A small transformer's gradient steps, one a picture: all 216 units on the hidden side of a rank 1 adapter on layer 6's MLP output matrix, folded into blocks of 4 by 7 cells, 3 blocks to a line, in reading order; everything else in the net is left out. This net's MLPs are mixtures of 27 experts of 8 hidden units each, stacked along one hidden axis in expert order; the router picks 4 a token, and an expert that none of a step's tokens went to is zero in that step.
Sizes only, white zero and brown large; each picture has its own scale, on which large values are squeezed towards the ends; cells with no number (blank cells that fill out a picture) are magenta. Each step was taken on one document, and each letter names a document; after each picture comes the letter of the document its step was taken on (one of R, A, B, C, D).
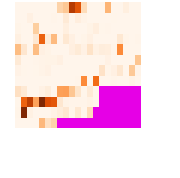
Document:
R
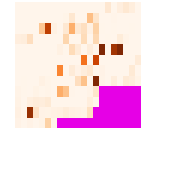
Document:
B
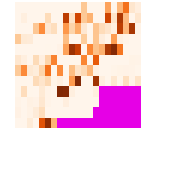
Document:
B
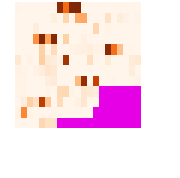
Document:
R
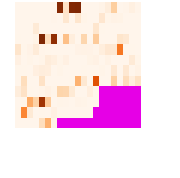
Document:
R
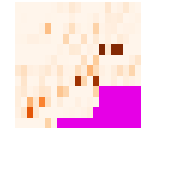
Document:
B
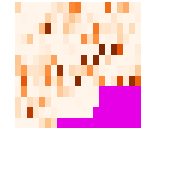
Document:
B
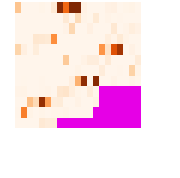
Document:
R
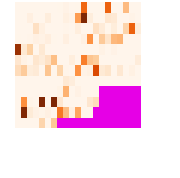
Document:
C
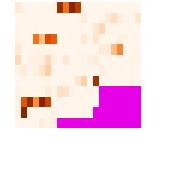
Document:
R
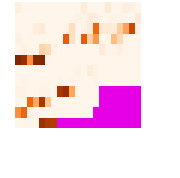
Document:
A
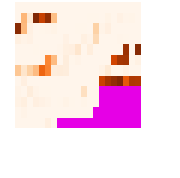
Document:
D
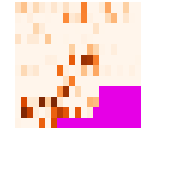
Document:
C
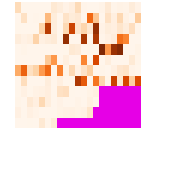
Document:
B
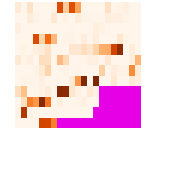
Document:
R
